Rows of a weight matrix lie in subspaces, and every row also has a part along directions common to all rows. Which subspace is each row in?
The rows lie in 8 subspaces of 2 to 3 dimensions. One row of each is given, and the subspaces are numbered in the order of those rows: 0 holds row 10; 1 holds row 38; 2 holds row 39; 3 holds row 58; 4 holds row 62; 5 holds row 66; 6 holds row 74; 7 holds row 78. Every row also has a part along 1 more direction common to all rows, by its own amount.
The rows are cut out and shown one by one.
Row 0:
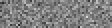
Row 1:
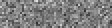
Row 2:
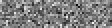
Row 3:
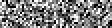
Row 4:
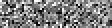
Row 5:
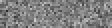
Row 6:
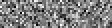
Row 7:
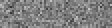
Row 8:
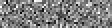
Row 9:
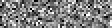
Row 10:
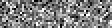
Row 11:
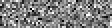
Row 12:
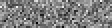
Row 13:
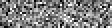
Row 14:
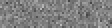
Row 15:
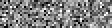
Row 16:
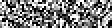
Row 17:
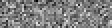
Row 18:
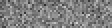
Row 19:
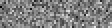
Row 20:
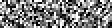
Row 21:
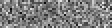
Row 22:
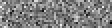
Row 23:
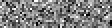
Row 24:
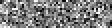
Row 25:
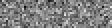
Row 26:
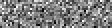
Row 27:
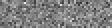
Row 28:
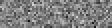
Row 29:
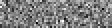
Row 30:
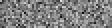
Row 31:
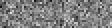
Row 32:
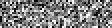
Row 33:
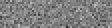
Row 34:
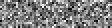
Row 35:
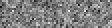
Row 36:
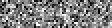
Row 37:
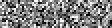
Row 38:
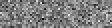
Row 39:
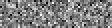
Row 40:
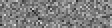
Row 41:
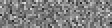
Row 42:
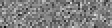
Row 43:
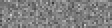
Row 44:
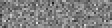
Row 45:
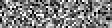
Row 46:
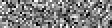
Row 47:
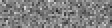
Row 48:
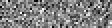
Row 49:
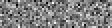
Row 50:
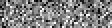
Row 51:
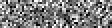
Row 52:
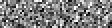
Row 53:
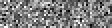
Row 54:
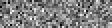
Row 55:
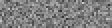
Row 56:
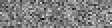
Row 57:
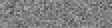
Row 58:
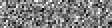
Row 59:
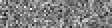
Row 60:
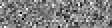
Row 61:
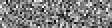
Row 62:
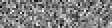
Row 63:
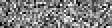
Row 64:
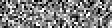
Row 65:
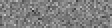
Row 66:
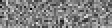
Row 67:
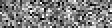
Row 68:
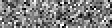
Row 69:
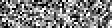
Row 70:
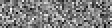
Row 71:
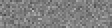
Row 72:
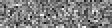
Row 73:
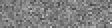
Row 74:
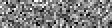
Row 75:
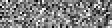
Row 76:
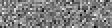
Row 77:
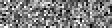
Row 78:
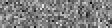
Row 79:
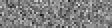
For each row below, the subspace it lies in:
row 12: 2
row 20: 4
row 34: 2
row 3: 3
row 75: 1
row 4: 6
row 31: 1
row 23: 0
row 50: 4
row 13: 3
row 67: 1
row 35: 3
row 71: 0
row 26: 7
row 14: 7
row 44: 2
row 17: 6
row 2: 6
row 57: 1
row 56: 1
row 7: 1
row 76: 7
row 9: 0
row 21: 3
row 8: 6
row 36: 7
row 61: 6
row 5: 5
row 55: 2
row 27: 3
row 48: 1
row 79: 2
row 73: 1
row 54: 4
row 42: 7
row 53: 5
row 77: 5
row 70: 3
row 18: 4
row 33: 0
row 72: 2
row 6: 4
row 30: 4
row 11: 0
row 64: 3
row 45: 2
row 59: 5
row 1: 6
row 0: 4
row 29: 5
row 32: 7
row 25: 6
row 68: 3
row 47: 6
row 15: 5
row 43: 2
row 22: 2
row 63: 3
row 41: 3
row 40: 0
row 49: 2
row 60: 7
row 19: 6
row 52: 4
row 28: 6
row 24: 5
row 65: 0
